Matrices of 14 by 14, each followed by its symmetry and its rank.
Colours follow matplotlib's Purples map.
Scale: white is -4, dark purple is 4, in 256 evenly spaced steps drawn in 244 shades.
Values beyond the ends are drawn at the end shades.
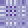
symmetric, rank one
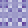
symmetric, rank one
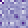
symmetric, rank three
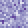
antisymmetric, full rank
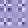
symmetric, rank one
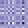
symmetric, rank one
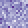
neither, full rank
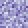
antisymmetric, full rank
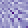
symmetric, rank three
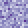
neither, full rank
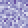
neither, full rank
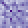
symmetric, rank three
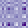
symmetric, rank one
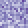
antisymmetric, full rank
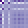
symmetric, rank one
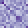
symmetric, rank three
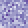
antisymmetric, full rank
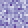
antisymmetric, full rank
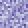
neither, full rank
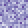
neither, full rank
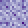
symmetric, rank three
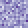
antisymmetric, full rank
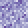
neither, full rank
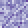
antisymmetric, full rank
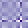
symmetric, rank one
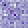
symmetric, rank three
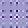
symmetric, rank one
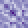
symmetric, rank three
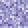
neither, full rank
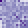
symmetric, rank three
